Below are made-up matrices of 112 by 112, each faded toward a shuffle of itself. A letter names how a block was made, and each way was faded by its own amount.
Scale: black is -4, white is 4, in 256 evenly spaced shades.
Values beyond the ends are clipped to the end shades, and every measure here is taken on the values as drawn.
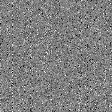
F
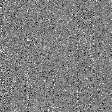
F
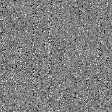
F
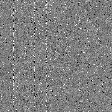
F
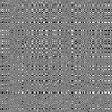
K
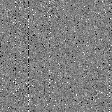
F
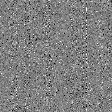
F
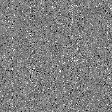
F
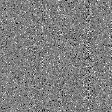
F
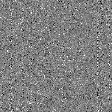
F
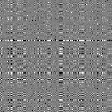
K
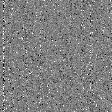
F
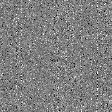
F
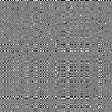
K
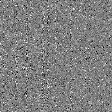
F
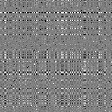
K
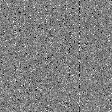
F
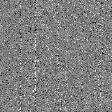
F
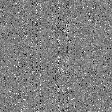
F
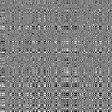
K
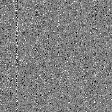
F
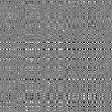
K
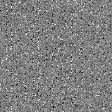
F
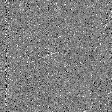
F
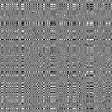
K
